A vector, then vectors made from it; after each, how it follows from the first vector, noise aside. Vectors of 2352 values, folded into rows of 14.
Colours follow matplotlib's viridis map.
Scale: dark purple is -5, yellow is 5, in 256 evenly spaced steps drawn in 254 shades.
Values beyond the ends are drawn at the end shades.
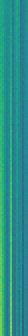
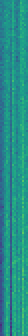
negated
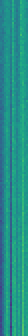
negated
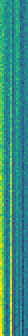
scaled up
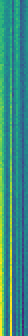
scaled up
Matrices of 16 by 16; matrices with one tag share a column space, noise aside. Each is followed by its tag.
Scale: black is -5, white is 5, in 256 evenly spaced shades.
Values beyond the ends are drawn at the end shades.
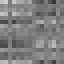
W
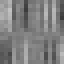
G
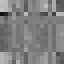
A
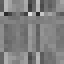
A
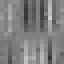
G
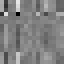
A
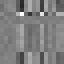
A
